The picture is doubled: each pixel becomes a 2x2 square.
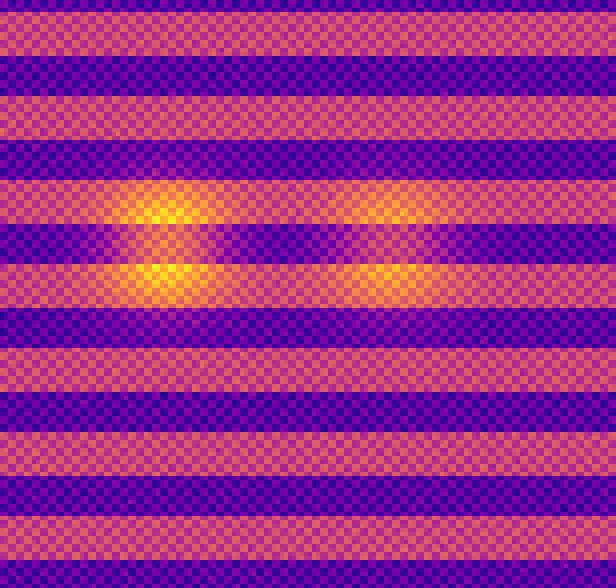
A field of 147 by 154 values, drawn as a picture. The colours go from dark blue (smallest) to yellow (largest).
Slope: none. Bumps: two. Stripes: horizontal, repeating 7 times.
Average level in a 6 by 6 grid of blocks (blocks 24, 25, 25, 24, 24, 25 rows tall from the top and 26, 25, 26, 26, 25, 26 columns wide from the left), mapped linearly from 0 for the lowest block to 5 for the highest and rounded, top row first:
000000 / 111111 / 152321 / 111111 / 000000 / 000000
